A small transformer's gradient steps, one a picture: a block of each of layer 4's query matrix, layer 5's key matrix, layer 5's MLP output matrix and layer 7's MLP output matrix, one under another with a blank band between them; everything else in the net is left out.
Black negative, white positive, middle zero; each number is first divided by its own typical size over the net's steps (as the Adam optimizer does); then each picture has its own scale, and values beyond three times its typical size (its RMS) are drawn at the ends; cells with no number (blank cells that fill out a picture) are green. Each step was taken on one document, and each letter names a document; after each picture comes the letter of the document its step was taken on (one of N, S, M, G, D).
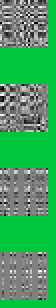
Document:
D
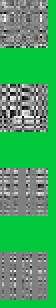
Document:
D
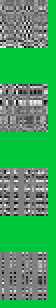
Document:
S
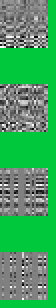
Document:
S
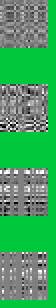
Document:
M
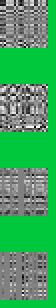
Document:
S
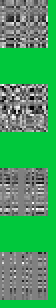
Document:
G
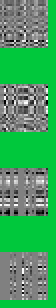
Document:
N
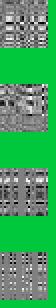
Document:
S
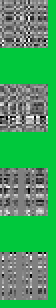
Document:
G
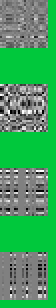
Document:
N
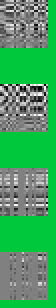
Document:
N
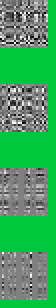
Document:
G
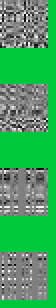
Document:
G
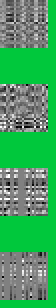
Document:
M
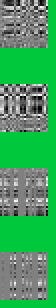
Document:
N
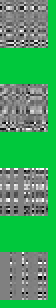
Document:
N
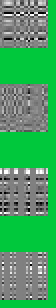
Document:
M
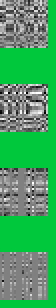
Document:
D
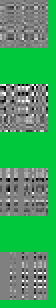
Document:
M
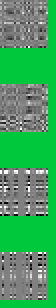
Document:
M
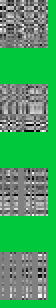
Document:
D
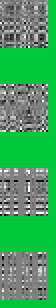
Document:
M
